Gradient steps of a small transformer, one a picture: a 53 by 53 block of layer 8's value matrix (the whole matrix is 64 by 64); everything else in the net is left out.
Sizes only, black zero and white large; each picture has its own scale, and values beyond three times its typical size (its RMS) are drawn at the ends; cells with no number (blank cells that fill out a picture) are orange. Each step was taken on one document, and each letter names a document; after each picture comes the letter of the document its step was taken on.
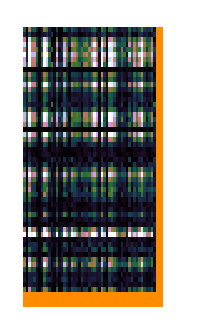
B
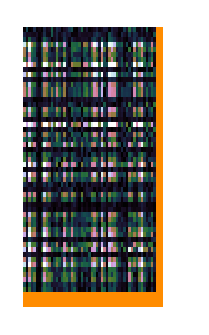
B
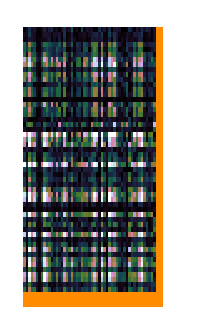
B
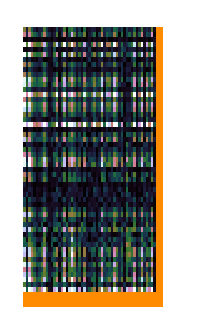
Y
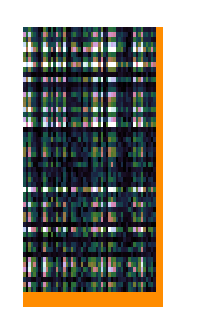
B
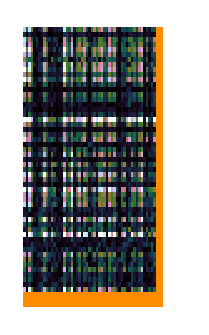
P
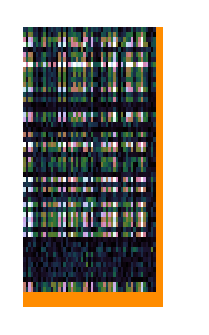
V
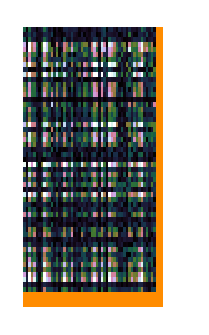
B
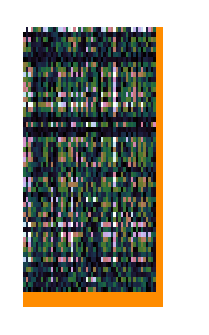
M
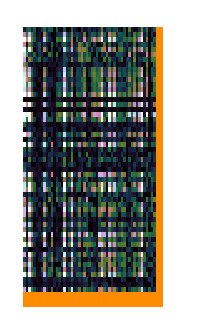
P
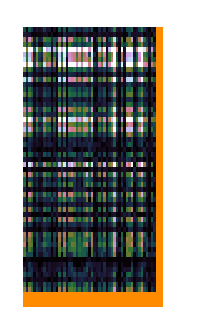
V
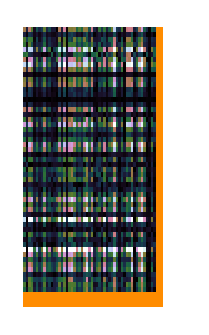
V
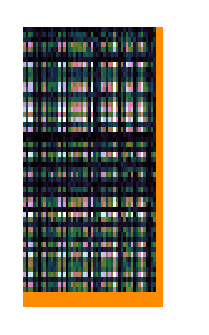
V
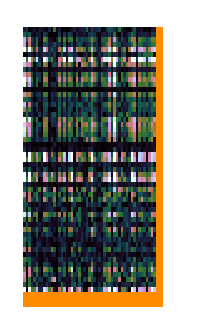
M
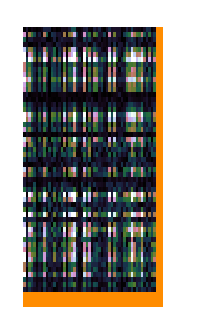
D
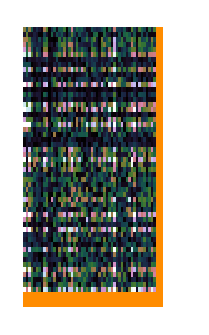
M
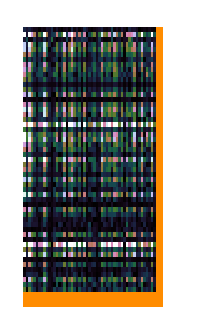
Y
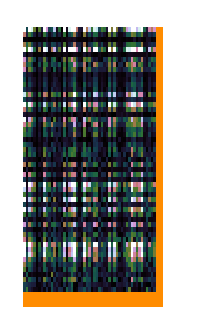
D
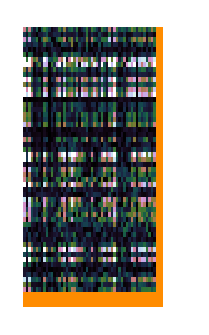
M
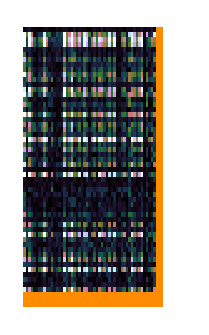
P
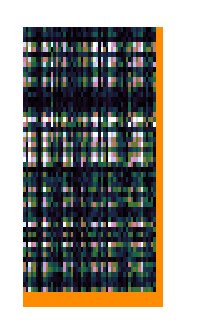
B
